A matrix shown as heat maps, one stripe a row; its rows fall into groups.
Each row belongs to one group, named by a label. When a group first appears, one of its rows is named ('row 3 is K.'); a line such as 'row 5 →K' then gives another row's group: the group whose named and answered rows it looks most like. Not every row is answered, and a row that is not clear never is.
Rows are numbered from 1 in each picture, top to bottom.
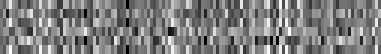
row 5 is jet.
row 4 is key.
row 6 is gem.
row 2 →jet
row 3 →gem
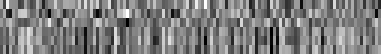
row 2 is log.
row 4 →jet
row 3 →gem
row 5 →jet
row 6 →jet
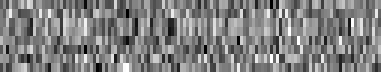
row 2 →gem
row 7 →key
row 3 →key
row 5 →gem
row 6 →jet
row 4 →key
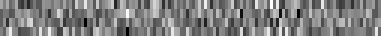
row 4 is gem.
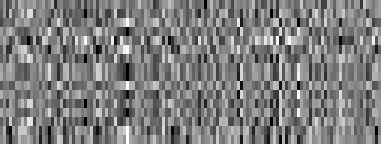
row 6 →log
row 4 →gem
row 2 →jet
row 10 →log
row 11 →gem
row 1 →jet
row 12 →jet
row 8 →gem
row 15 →log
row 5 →key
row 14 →jet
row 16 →log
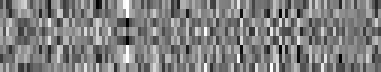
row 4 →key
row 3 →gem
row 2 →log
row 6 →log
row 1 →log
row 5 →gem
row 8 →key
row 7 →log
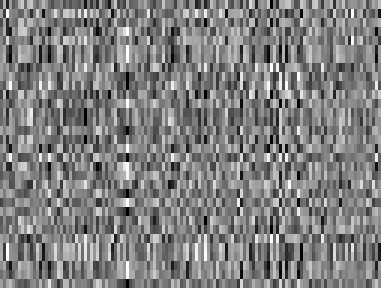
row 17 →log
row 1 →jet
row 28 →key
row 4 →log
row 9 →gem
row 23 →log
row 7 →log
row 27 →key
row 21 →key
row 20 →log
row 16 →jet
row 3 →jet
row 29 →key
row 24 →gem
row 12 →log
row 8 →key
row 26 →jet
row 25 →jet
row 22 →gem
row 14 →jet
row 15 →gem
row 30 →log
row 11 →jet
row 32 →gem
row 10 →gem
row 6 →log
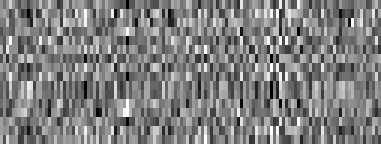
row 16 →key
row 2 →key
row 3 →key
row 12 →log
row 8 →key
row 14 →gem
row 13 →log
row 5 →gem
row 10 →jet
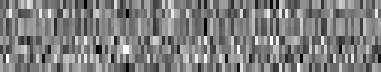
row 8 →gem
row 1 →jet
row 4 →jet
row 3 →jet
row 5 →key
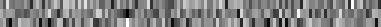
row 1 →key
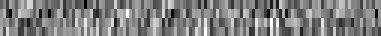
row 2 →log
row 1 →jet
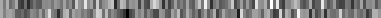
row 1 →key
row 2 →gem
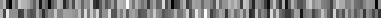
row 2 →key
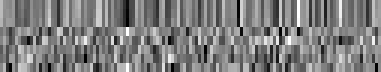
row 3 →gem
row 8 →log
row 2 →gem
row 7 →jet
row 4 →log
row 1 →gem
